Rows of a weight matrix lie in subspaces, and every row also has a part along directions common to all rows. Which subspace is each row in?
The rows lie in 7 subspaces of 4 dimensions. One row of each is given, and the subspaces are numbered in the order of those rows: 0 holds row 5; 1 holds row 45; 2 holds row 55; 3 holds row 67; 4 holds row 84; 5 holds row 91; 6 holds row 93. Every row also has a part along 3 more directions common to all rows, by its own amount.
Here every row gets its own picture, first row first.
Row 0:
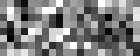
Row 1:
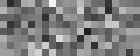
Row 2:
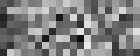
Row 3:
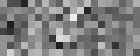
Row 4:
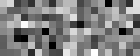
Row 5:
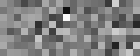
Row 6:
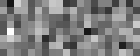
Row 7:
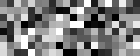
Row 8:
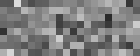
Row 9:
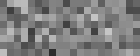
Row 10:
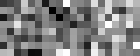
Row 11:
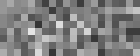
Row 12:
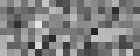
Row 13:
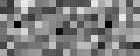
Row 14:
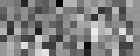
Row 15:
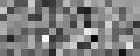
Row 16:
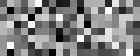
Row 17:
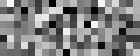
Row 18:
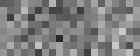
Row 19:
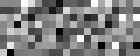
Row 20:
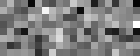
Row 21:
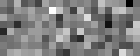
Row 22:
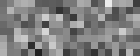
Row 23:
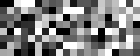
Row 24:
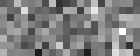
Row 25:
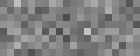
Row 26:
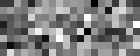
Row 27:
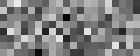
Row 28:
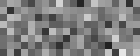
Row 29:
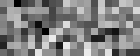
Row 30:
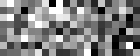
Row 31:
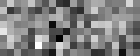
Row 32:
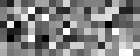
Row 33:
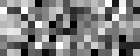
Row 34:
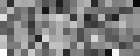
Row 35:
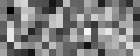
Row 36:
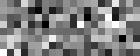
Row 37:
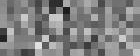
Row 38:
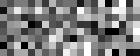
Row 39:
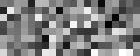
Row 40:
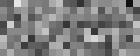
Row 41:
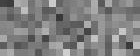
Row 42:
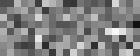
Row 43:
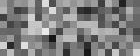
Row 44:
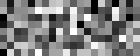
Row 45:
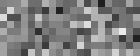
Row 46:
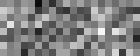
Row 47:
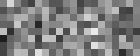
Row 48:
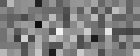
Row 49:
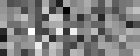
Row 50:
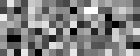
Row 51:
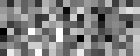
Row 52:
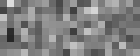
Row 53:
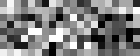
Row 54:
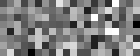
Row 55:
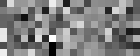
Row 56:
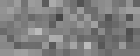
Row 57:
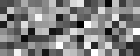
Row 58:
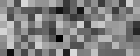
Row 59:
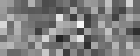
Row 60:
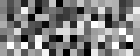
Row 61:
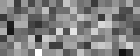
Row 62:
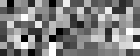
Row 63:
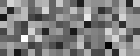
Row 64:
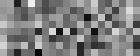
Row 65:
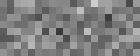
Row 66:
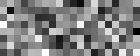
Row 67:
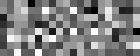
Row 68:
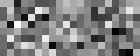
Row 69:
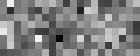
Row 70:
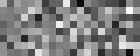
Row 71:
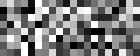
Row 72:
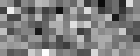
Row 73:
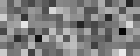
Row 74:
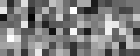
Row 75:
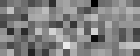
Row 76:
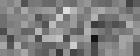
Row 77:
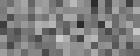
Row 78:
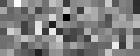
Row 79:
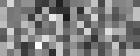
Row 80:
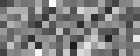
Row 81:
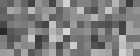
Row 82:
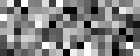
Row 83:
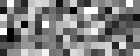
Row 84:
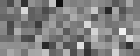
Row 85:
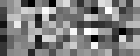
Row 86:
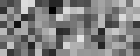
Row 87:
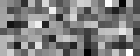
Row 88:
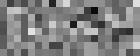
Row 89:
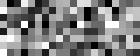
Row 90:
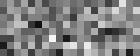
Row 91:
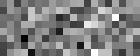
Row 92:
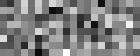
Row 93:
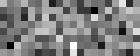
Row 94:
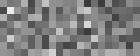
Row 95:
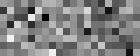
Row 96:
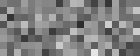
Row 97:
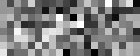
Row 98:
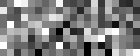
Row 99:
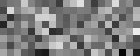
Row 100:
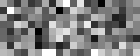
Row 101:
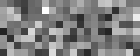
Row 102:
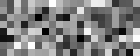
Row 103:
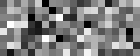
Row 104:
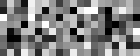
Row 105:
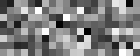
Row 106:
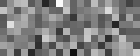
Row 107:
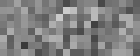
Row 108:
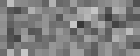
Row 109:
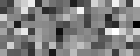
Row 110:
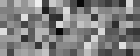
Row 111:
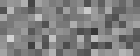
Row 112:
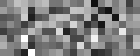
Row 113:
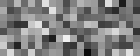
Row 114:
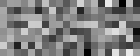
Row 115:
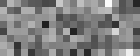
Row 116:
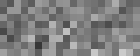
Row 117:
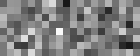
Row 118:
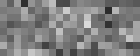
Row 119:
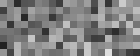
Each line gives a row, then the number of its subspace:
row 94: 1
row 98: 6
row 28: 5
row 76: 4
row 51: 2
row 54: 0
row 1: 3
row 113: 6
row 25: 0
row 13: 0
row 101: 2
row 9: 2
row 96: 5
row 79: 2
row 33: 1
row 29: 6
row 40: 6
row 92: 4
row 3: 6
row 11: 2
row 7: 5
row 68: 1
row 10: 4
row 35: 2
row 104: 3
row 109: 0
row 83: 3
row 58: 4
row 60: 4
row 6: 3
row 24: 4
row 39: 1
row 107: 4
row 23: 0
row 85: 3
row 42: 0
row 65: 0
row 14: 4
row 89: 3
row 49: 2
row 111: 1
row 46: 1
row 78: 0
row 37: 2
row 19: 0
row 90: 6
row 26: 0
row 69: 5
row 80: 6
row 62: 2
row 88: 3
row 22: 5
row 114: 6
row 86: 0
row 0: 2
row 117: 2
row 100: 1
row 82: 4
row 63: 5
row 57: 5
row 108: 3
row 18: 4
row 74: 3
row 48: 2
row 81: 1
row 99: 5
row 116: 1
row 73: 5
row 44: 3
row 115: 6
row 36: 3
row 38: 6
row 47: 3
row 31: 1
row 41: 4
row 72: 1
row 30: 4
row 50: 3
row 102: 0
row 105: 0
